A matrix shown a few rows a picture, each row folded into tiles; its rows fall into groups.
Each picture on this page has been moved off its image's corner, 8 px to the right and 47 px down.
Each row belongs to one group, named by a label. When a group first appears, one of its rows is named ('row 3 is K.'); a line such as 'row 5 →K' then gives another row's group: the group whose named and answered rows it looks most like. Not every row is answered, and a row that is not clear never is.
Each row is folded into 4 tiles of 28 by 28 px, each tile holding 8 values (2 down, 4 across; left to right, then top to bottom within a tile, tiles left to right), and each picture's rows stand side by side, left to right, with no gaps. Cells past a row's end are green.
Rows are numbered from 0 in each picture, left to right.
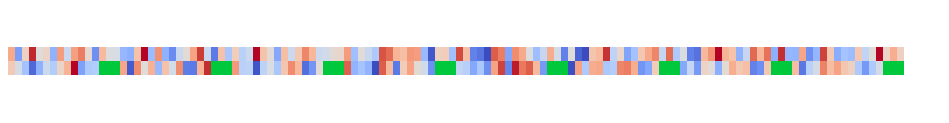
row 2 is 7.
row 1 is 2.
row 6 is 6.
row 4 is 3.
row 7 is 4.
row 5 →6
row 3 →3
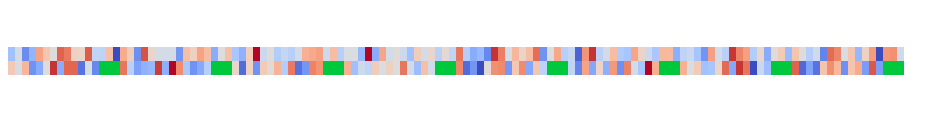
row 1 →7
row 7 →3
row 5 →2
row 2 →2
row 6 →3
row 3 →2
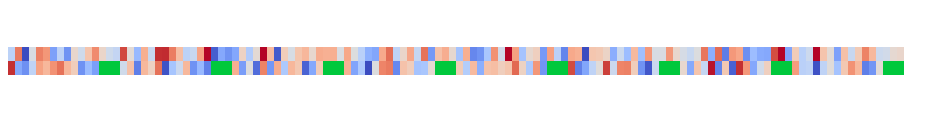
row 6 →2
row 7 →7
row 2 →4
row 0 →4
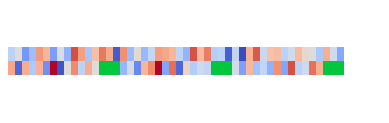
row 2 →2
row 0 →4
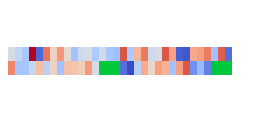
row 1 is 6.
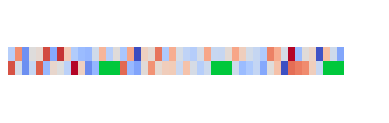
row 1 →4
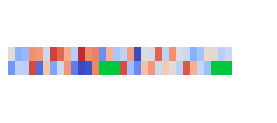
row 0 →6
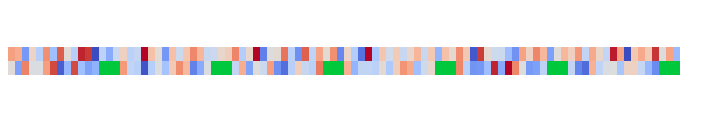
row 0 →3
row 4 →7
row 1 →7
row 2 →6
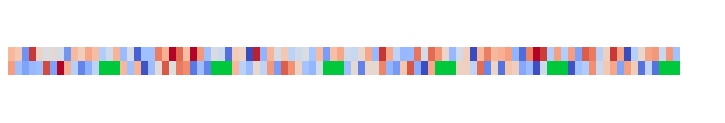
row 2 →7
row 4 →6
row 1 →3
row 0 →7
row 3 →6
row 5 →6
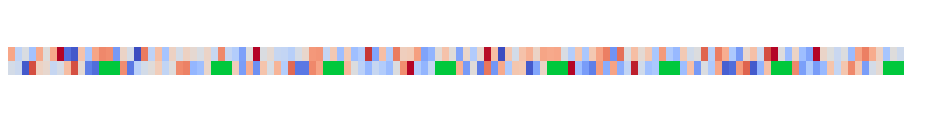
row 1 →7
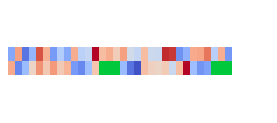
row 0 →4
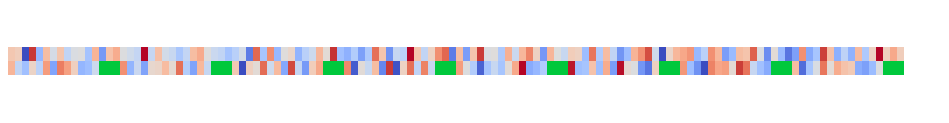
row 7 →4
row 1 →2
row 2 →2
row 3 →4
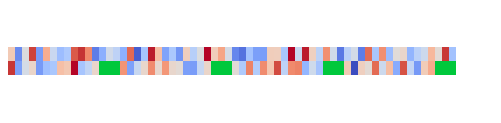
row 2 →3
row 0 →7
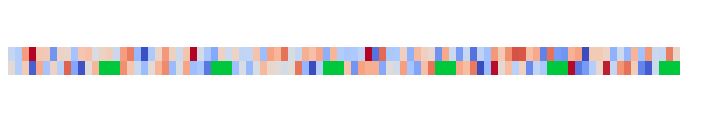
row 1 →3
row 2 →6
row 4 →3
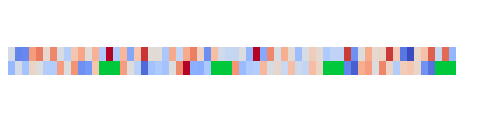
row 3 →6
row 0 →6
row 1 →7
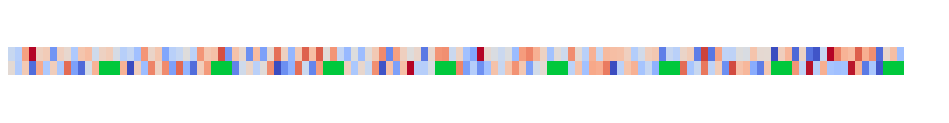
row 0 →2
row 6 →7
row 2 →6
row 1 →2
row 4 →7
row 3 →4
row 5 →6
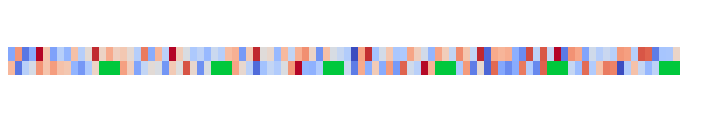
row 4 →6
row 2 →7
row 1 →7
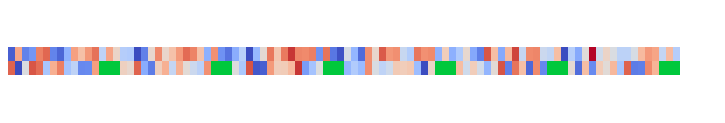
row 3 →6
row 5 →2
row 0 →4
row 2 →3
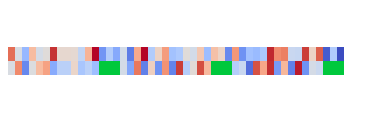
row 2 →6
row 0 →6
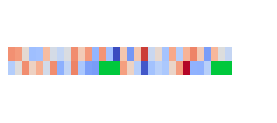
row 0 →3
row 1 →7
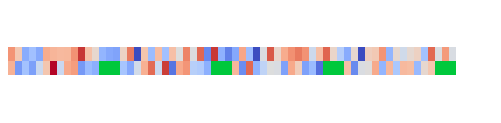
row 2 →3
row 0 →3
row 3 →4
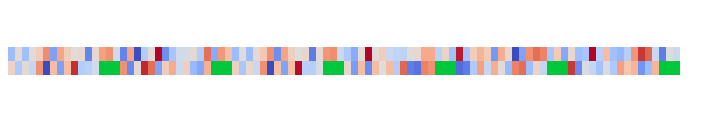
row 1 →4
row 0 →4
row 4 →6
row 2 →4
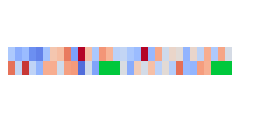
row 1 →2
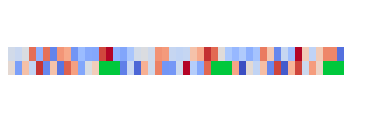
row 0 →2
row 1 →6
